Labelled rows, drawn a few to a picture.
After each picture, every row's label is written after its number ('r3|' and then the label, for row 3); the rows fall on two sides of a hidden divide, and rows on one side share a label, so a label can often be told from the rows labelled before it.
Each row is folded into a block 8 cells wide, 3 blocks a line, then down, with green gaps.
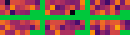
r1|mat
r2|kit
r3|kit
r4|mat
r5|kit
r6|mat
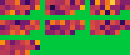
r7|kit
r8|mat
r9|kit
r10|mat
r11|kit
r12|kit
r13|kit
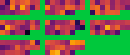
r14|mat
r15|kit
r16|kit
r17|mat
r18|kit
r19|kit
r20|mat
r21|kit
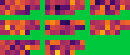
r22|kit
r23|kit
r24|mat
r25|kit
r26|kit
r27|kit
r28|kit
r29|kit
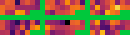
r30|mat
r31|mat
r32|mat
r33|mat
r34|mat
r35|kit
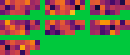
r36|kit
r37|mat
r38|kit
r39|mat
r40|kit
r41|kit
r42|mat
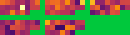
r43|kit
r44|kit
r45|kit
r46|mat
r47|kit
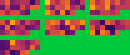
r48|kit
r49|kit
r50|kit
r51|kit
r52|kit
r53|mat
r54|mat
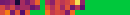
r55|mat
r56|mat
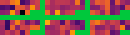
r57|kit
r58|mat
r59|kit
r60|mat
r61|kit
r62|kit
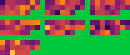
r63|mat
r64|mat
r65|kit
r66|kit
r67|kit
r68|mat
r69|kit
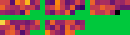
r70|kit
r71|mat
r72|kit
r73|kit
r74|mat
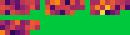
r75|mat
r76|kit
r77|kit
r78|mat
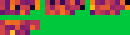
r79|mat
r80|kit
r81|mat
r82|kit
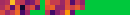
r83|kit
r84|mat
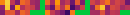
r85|kit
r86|mat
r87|mat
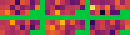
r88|kit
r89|kit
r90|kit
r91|kit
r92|kit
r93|mat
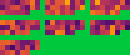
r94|mat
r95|mat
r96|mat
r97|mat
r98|kit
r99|mat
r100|kit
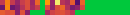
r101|kit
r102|kit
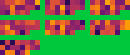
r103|kit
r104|kit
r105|kit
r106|kit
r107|kit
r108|kit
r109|kit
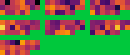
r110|mat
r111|kit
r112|mat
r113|kit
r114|kit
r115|kit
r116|mat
